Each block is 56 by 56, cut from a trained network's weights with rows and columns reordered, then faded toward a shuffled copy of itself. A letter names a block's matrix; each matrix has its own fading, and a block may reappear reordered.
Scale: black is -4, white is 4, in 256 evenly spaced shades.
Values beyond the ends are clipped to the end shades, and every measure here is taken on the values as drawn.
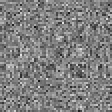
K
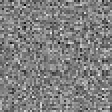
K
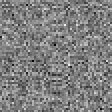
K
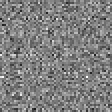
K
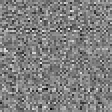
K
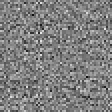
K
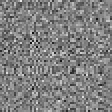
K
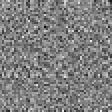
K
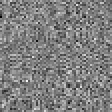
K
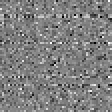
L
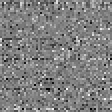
L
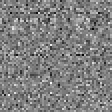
L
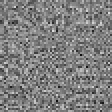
K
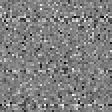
L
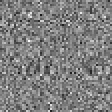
K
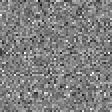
L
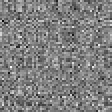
K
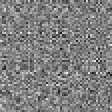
K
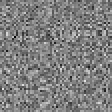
K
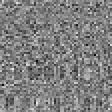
K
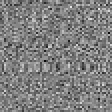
K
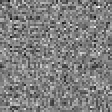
K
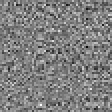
K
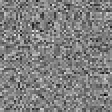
K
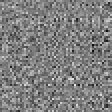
K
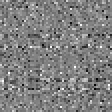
L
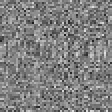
K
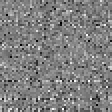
L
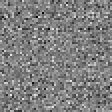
L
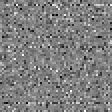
L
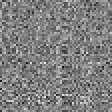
K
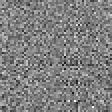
K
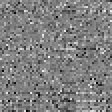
L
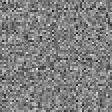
K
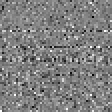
L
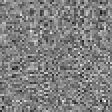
K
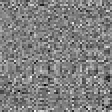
K
